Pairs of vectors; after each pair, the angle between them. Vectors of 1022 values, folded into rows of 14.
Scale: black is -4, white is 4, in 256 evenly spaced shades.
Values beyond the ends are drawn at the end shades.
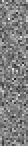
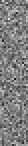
nearly parallel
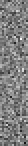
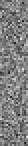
nearly parallel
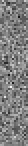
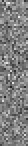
nearly opposite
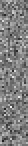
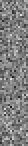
nearly opposite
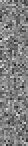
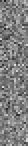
nearly opposite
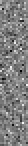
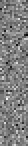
partly opposed
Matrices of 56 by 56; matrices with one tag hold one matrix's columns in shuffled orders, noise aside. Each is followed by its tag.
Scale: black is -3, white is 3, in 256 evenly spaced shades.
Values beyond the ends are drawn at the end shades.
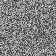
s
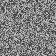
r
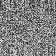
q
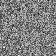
r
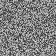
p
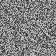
p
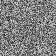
s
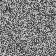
r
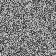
r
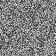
p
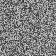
r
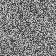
r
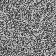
r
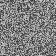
r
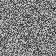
p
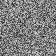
s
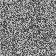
s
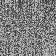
q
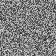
p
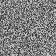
p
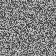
p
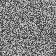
s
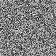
p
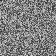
r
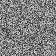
s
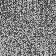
q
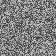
s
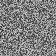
p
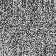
q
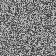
r
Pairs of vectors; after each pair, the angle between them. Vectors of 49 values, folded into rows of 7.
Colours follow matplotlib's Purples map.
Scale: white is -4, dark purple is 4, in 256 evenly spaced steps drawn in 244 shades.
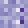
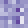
nearly opposite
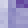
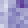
nearly parallel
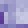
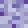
orthogonal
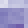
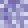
orthogonal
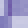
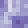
nearly opposite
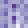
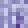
nearly opposite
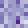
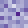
orthogonal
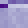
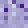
orthogonal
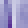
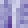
nearly parallel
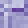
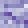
partly opposed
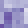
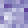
nearly opposite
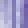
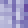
nearly parallel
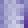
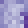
nearly parallel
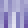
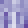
nearly parallel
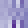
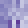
nearly opposite
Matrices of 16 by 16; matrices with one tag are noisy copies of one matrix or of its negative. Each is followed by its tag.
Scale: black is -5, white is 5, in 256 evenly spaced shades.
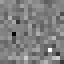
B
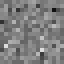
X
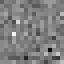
B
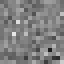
B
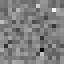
X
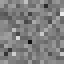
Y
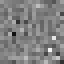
B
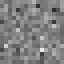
X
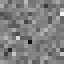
Y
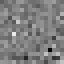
B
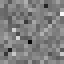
Y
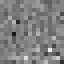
B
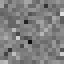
Y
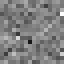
Y
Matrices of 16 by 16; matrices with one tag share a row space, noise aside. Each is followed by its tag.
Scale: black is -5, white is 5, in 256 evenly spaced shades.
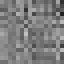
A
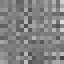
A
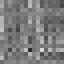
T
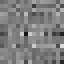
A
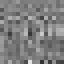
T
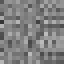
T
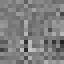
A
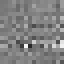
A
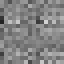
T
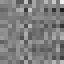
A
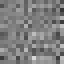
A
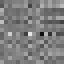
T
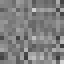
A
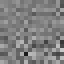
A
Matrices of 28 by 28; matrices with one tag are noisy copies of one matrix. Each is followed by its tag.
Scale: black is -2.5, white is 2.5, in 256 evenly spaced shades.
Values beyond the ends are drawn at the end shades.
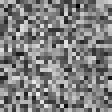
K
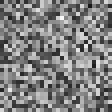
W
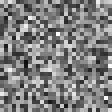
K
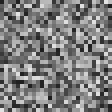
W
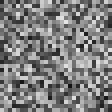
W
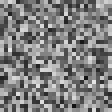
K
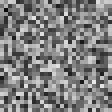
K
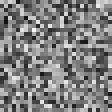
K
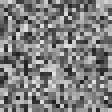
K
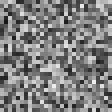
K
